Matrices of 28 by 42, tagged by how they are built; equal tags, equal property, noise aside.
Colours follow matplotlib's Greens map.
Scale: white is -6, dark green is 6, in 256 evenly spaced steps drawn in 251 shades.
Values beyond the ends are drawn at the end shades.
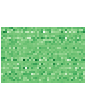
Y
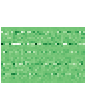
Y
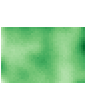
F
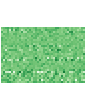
Y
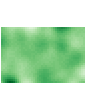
F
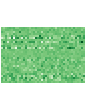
Y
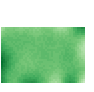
F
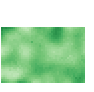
F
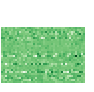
Y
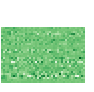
Y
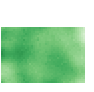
F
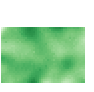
F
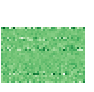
Y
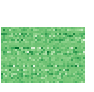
Y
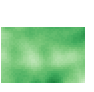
F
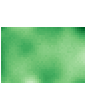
F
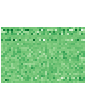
Y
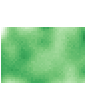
F
